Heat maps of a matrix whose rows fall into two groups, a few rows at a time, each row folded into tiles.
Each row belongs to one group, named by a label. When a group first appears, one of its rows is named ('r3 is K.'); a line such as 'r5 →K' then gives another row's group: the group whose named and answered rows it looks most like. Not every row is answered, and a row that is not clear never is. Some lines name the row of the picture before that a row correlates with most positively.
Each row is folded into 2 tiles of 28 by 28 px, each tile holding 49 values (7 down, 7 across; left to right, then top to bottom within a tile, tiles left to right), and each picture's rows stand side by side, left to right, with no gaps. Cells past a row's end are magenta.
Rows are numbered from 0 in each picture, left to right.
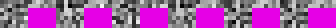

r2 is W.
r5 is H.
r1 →H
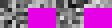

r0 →H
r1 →H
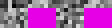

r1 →H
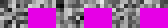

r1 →H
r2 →H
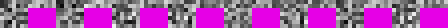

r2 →W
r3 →W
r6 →H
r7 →W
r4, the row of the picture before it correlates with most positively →2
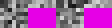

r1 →H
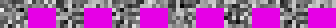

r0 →W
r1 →H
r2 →H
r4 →W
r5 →H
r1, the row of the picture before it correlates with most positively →0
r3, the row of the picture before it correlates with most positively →1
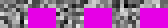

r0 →W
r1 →H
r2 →H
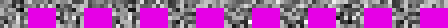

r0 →W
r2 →W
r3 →H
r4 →W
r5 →W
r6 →W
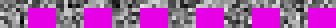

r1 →H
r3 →H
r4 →W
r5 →W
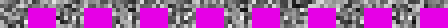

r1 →W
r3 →W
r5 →H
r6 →W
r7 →W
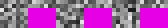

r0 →H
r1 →W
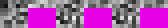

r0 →H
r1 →W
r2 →W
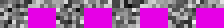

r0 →H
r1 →W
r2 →H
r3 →W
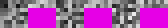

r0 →H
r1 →H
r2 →W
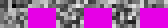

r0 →H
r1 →W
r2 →W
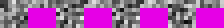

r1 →H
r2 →H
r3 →W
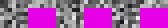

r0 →H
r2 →H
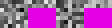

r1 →H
